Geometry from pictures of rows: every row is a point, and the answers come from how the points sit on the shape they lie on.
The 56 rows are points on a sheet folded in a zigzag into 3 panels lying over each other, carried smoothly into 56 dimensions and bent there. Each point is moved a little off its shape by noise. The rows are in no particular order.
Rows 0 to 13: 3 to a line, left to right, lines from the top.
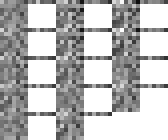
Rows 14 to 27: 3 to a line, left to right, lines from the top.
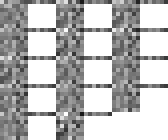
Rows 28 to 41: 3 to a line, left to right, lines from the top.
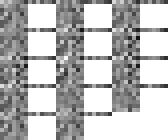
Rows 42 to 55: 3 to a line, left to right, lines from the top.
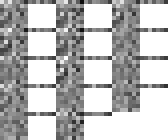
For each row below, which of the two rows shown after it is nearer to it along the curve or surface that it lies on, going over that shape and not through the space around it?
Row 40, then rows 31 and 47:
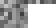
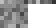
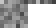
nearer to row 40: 31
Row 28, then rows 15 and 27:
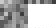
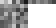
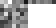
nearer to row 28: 27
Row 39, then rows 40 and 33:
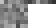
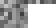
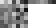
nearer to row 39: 33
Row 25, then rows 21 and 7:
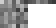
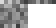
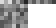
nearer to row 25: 21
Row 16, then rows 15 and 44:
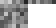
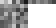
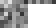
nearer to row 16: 44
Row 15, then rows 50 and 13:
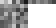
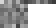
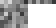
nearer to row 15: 13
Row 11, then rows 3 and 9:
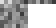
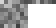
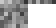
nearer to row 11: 3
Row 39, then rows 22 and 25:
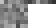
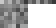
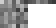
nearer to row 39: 25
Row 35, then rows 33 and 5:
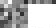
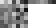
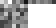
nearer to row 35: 5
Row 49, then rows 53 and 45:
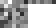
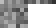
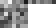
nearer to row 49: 45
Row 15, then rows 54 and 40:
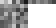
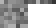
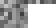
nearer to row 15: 54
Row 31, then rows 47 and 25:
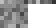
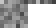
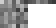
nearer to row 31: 47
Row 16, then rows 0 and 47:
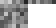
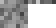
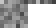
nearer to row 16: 0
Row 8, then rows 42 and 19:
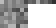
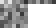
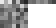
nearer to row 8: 42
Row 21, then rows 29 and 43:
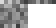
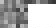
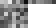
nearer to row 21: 29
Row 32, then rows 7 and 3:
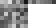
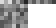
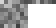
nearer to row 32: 7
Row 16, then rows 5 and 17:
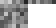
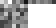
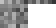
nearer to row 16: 5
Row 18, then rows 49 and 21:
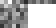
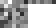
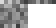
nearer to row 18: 21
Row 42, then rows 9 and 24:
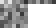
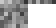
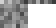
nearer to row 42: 24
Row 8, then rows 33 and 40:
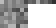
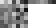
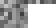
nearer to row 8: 33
